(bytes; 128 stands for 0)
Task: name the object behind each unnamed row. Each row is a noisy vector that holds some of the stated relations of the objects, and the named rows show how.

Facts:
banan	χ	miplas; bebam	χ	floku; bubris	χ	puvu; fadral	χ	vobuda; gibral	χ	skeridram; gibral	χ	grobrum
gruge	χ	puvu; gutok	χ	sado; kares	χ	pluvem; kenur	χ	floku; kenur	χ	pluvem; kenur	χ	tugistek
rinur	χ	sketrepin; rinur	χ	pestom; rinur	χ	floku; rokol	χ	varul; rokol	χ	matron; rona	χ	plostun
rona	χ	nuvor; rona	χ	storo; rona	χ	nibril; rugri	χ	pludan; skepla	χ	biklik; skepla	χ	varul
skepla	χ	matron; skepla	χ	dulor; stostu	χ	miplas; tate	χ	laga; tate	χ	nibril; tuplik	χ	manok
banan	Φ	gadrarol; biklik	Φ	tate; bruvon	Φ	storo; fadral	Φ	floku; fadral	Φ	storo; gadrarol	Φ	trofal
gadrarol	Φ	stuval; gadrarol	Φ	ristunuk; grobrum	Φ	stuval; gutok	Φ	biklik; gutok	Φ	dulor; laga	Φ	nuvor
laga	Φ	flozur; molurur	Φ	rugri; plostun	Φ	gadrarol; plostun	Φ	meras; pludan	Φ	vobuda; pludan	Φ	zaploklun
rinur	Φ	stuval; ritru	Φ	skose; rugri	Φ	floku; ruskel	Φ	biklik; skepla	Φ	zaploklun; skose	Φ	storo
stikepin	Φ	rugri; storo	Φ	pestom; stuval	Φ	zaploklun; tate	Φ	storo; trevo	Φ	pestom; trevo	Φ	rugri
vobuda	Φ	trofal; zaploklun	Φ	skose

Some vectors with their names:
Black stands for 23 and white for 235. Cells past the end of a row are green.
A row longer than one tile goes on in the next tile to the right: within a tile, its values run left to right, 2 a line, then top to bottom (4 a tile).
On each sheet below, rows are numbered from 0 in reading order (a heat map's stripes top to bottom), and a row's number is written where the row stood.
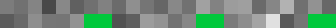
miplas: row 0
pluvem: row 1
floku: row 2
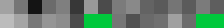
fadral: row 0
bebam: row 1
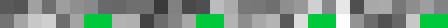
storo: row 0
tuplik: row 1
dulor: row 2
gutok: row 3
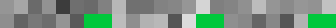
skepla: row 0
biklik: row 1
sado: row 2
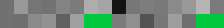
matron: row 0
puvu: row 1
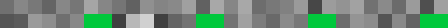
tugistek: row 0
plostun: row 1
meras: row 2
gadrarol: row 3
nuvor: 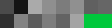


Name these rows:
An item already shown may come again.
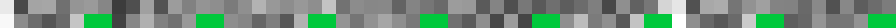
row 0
gutok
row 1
nibril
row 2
sado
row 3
skose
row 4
rinur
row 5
manok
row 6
gutok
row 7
miplas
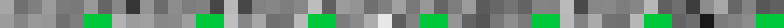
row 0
bruvon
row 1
tate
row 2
ruskel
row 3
pestom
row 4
rokol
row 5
ruskel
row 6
flozur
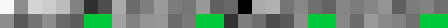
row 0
rugri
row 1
bruvon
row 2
laga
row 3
ritru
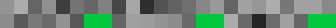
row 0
skepla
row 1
vobuda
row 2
gibral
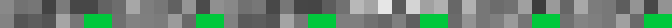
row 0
stostu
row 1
stuval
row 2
stostu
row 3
grobrum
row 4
trofal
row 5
stuval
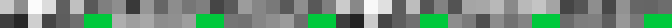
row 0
pludan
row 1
tate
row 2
zaploklun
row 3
pludan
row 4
skeridram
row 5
rona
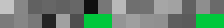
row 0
banan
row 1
trevo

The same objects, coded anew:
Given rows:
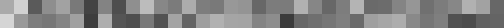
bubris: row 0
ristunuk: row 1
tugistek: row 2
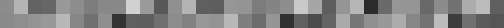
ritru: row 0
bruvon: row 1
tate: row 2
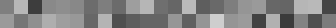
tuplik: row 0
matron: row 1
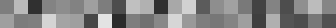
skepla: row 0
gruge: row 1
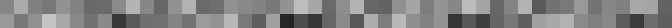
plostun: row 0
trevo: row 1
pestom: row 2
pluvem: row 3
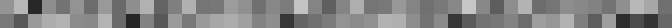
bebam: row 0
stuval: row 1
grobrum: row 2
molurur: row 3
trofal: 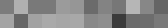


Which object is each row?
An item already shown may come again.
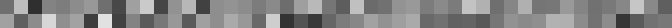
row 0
rokol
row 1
rugri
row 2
nuvor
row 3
grobrum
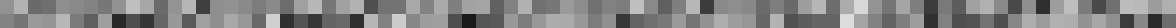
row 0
trevo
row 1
rugri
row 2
floku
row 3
vobuda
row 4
tuplik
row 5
puvu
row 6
miplas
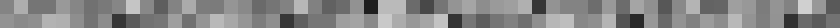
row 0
grobrum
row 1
gadrarol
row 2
banan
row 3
rinur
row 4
skose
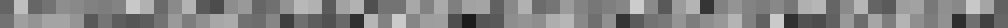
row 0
laga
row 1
ruskel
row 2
floku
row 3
pludan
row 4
fadral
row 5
storo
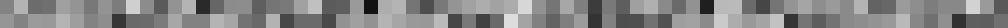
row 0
zaploklun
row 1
gutok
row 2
stostu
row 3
puvu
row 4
banan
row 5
ritru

